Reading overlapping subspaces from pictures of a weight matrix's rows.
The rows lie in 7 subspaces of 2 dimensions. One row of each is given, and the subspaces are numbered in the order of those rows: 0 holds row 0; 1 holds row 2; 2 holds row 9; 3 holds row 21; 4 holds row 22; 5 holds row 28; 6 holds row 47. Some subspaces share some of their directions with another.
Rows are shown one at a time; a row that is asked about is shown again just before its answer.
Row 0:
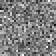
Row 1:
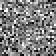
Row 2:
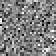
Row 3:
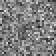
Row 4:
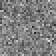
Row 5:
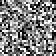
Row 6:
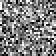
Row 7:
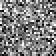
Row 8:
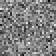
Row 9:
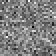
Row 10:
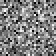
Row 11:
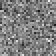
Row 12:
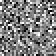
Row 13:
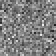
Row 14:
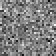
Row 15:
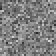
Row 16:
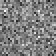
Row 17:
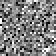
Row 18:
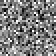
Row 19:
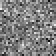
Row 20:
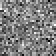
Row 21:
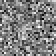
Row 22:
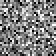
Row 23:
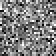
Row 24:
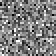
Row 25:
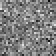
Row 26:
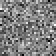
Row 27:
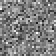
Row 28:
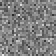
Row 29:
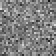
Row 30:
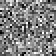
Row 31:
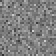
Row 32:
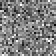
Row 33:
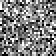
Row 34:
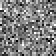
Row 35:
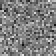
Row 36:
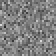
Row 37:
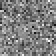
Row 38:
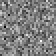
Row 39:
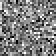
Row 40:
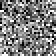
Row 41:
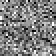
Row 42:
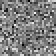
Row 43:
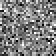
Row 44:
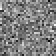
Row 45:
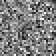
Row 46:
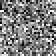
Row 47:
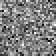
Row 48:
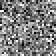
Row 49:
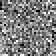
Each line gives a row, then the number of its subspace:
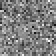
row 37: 2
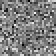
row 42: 2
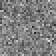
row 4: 2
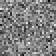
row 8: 0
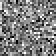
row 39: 0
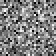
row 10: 4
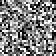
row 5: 3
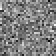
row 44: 4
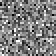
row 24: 5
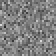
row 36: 6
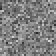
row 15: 4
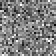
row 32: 5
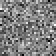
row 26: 0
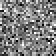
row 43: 6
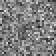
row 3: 3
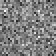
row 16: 4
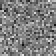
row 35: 2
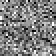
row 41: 2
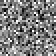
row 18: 4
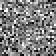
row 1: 2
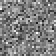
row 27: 4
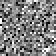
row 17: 1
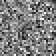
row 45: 3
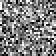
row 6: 0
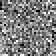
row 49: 3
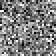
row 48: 0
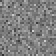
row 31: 5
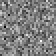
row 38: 6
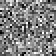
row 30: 0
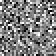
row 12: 5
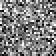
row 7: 6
